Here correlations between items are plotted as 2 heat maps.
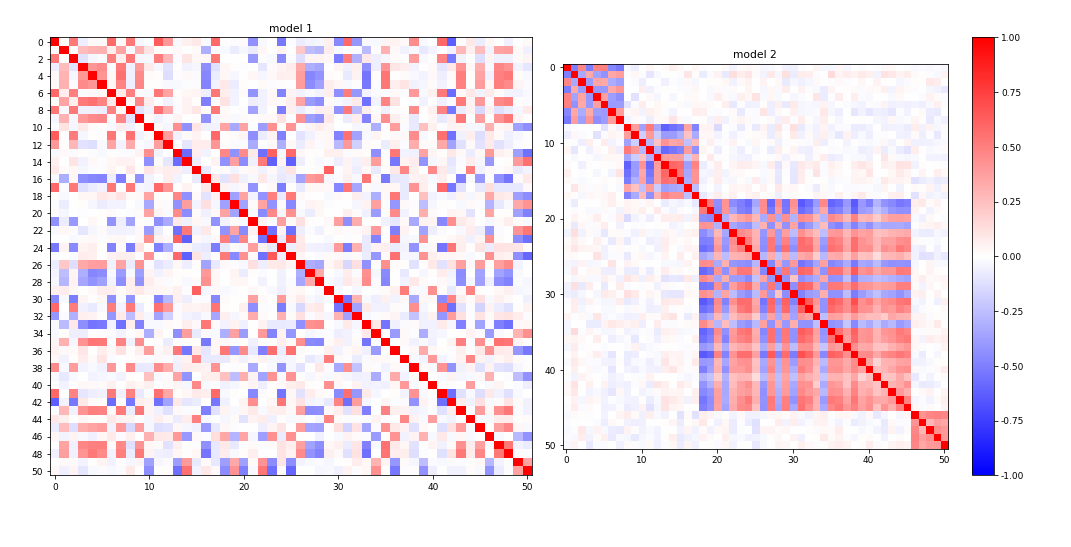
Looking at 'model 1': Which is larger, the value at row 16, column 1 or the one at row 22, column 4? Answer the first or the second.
the second
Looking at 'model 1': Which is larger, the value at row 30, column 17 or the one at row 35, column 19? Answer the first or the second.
the second
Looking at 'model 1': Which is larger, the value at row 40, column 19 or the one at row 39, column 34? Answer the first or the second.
the first
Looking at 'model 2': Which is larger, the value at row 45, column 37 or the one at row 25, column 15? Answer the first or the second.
the first
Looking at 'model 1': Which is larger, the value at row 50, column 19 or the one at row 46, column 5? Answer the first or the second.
the first
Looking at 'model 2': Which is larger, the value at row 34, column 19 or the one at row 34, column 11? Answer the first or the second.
the first
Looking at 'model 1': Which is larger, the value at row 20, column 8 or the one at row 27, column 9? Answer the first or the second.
the first
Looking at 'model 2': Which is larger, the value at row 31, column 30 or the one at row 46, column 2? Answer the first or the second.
the second
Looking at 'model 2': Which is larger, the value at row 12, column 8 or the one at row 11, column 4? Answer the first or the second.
the second
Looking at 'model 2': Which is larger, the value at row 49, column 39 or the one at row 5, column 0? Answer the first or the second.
the second
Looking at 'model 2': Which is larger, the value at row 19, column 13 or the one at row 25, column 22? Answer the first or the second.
the second
